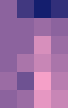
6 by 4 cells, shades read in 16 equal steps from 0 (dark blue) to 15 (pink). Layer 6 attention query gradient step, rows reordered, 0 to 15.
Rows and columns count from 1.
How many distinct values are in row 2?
2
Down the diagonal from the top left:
8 8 13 10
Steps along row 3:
same up down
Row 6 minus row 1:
0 6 14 10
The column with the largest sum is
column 3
